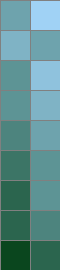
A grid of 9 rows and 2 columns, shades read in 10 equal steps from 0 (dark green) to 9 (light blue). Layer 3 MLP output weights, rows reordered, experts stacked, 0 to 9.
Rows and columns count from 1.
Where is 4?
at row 5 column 1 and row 8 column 2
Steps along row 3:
up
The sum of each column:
34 52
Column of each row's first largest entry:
2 1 2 2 2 2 2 2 2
